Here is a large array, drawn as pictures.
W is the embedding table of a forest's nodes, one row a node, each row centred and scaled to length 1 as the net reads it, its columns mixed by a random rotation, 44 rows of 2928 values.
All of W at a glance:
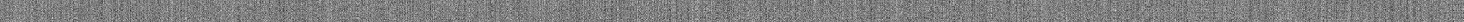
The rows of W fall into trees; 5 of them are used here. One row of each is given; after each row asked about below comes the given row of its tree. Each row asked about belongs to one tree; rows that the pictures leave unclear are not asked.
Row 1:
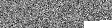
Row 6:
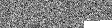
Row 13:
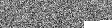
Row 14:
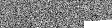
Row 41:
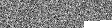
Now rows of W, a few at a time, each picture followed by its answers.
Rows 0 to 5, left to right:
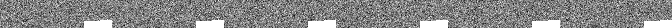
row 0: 6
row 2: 41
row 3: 14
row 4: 41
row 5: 6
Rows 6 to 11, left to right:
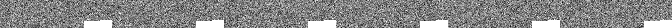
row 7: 1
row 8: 13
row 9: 1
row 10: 1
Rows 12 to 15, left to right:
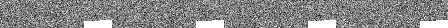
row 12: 14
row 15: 1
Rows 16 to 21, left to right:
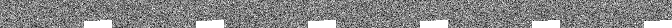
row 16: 6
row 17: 14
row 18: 14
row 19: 14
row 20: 13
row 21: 13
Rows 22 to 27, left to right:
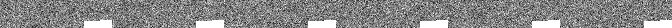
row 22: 6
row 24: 1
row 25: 41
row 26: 41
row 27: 1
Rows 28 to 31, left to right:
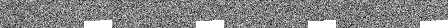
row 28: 14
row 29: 6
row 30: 1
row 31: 14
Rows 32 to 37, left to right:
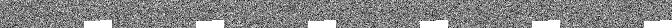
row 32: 14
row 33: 13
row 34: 1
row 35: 13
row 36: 1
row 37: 1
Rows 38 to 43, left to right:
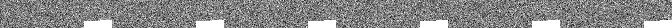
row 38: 14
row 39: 14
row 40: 13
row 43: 13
